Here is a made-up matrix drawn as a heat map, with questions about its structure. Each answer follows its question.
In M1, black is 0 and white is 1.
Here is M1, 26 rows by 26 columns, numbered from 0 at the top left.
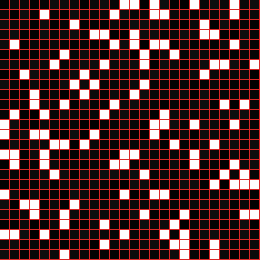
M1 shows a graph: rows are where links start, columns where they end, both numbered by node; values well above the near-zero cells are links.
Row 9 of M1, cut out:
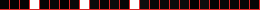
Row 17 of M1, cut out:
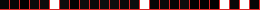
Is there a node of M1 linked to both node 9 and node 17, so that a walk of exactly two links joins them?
no
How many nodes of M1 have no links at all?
0
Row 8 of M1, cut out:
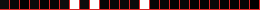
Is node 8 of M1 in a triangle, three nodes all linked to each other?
no
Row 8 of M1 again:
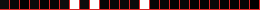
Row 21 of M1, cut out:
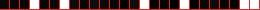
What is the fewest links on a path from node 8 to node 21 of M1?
2
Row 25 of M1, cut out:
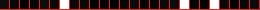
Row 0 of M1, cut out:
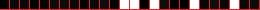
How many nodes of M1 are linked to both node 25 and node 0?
0
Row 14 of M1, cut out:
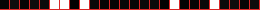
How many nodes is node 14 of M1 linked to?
5
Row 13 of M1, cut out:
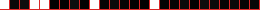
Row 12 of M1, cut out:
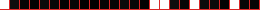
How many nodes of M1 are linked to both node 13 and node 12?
2
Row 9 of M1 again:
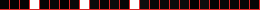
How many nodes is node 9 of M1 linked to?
3
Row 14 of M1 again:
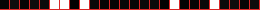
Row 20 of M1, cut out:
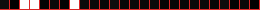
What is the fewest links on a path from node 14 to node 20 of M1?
3
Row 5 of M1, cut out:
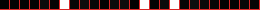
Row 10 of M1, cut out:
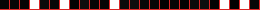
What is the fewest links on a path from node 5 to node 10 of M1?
2
